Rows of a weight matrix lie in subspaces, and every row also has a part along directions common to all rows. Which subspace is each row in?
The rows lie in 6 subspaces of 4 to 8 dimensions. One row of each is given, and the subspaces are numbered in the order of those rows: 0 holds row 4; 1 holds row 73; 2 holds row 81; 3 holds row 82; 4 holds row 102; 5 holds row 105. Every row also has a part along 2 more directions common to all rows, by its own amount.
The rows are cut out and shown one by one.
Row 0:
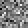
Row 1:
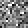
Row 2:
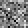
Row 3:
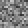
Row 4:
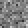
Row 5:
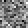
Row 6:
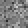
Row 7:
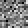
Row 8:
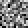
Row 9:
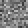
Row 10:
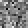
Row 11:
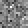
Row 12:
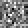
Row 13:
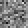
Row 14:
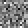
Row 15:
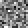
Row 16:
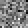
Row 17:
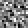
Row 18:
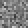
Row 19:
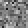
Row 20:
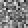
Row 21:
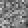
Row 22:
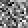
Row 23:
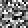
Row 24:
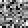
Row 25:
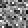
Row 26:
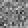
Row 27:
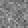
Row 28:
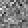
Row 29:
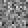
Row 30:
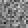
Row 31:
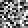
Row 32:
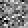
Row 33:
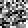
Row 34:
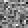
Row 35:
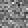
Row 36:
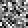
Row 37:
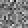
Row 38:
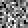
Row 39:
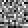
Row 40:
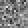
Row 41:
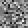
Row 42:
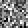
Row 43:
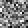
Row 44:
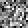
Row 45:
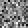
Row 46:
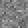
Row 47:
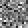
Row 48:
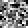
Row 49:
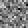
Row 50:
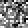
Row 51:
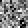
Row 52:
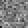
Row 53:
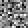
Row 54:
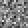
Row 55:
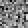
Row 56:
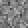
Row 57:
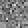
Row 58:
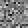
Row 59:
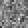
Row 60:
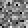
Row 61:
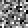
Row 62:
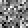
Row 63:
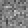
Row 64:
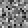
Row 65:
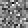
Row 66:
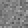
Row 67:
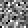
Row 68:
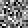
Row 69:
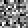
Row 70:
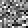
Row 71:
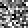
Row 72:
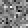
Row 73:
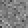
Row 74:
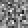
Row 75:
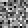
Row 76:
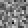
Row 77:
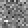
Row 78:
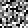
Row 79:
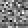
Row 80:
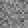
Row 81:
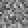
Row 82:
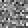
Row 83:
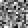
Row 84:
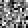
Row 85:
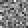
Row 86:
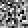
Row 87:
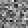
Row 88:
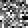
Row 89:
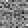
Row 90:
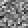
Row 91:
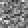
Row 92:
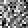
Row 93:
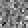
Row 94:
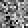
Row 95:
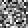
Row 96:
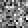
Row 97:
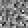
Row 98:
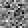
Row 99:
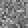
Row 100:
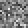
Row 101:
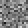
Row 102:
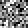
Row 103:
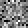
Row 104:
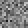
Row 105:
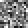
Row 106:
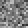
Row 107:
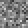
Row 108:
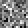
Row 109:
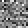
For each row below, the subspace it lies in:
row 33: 0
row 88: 4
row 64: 2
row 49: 5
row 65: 2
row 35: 3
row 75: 5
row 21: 0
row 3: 4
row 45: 0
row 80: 0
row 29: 1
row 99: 1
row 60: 0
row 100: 2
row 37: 3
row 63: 1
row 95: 5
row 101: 3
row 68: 2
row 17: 2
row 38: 2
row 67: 0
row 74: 2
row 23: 0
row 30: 4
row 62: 1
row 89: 5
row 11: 1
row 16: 1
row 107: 4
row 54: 1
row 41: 5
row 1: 2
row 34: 4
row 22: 2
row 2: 2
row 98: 5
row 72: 1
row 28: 2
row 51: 1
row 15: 5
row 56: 1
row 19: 5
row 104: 2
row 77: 0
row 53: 3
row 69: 1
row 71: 5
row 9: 3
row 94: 5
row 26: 0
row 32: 0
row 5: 1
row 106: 4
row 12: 2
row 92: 1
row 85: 4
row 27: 2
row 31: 1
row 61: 1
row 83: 5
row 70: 4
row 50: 4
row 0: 2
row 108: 3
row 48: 4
